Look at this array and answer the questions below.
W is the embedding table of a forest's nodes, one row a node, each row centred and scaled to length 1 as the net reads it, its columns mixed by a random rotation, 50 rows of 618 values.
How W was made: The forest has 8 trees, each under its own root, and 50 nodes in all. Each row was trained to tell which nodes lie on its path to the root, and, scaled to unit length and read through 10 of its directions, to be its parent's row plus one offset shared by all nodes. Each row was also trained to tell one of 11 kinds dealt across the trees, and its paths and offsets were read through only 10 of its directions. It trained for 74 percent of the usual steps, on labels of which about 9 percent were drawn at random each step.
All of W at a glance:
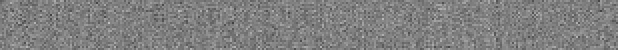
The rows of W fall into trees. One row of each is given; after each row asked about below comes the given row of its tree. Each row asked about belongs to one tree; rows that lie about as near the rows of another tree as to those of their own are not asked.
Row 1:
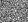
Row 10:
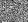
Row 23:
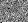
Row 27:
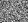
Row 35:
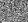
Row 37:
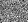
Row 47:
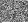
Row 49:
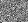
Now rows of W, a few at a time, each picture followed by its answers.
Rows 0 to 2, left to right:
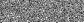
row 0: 37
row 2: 47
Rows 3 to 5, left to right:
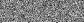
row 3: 37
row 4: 35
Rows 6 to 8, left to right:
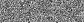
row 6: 47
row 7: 35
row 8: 35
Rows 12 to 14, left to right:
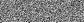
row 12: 49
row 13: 47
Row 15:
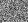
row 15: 35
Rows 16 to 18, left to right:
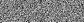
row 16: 49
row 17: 47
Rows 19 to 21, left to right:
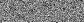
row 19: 35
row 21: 23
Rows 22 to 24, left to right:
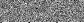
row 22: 49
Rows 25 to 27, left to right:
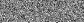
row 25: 37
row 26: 35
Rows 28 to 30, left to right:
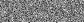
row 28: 47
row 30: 35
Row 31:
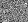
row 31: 49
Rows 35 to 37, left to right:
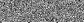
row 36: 49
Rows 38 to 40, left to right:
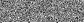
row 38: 1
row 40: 47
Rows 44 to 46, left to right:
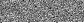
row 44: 37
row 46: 47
